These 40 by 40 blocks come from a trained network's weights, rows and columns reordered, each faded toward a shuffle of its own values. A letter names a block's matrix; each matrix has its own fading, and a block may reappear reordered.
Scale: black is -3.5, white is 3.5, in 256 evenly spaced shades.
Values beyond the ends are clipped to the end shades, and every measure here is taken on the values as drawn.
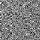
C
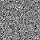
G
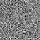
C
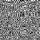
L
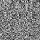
C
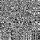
C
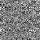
C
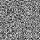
C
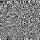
L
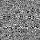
L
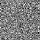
C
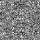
C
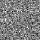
C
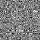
L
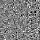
G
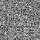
C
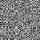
L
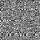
L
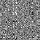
G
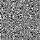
G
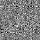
L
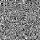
C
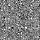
G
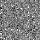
G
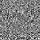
L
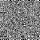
L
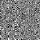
G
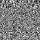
L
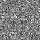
C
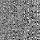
G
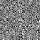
C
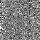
G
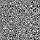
G
